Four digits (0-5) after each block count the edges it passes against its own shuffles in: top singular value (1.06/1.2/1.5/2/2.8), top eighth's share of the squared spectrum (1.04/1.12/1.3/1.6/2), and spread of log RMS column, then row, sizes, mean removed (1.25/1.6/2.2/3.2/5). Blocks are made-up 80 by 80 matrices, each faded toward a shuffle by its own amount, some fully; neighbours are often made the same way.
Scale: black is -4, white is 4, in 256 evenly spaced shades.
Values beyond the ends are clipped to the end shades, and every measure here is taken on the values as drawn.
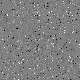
2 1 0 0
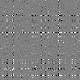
5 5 3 3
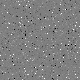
2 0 0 0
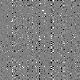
4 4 3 2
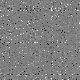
3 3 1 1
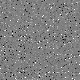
3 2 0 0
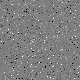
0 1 0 0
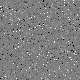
0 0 0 0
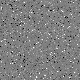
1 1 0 0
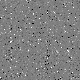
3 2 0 0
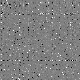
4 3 1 1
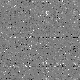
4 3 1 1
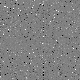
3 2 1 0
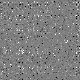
3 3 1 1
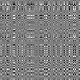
5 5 4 4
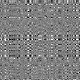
5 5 3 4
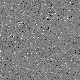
0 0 0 0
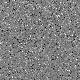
1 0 0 0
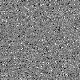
3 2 0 1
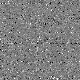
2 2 0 2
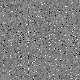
1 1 1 1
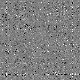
2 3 2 2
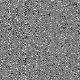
2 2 2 0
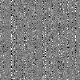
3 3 4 0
